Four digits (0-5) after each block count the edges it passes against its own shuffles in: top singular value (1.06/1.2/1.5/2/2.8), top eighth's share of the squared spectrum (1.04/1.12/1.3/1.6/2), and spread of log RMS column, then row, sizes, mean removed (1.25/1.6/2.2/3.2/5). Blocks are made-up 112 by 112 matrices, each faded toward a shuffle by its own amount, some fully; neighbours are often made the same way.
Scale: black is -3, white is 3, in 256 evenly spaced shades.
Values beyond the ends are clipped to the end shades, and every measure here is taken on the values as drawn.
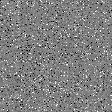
3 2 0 1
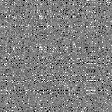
4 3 2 3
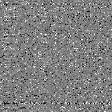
4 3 1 2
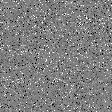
0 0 0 1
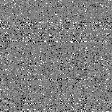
2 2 2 3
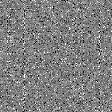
4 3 2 1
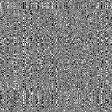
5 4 3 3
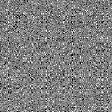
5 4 3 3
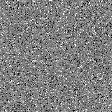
3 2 1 0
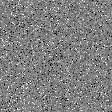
2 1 0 0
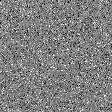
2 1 0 0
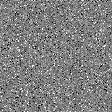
3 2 1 0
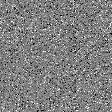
3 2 1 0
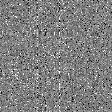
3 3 2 0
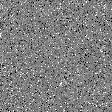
2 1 0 0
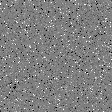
0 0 0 0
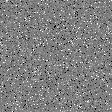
2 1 0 0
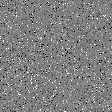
0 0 0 0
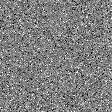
0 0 0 0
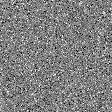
0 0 0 0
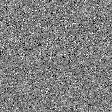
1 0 0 2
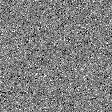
0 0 0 0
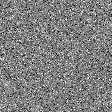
0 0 0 1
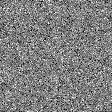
0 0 0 1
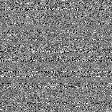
1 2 0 4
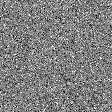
1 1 0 0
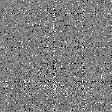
2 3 3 3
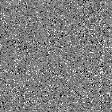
1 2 2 2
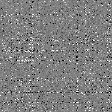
3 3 2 3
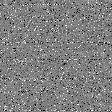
2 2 0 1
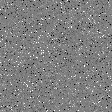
0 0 0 0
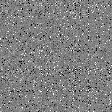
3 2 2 2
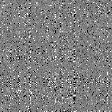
4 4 3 2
